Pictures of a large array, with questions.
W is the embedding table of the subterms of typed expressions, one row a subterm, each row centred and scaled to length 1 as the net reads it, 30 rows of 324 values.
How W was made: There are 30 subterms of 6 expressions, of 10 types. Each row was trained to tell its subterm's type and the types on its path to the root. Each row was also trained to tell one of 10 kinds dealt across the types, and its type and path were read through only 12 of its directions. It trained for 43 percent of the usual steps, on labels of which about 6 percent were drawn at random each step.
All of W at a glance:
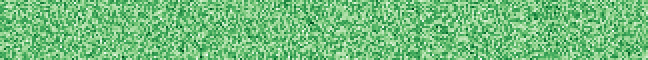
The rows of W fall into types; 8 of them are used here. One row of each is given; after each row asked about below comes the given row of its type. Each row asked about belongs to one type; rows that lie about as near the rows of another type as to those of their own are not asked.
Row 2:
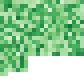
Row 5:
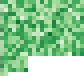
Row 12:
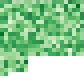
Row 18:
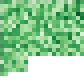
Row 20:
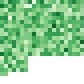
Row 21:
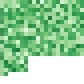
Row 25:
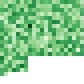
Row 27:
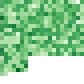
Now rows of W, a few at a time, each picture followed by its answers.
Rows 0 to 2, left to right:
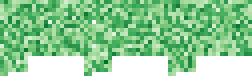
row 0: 2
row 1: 20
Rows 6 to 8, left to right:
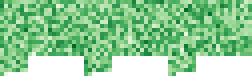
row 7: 25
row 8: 12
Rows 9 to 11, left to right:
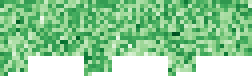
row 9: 27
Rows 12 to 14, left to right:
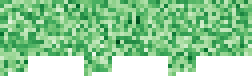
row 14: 27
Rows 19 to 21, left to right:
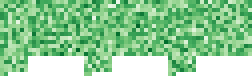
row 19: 20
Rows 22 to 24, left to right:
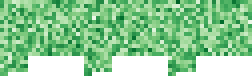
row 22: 12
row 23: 20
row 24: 25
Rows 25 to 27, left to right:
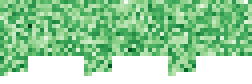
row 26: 27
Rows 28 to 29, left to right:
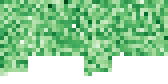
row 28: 18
